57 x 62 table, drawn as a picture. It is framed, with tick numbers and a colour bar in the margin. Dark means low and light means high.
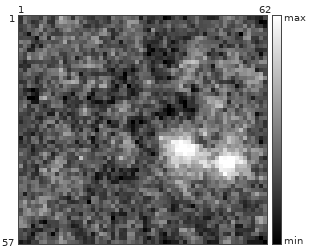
Neither half mirrors the other. The texture is blotchy. The middle right is the ninth with the highest average. Two bumps rise from the field.
